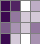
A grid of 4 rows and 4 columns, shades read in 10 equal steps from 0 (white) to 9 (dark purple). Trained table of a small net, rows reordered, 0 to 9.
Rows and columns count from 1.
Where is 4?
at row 3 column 2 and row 4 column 4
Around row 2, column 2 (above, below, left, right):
8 4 9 2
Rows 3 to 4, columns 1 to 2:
6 4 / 9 2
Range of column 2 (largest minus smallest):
6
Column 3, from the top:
0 2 2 0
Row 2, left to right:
9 5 2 2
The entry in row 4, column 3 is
0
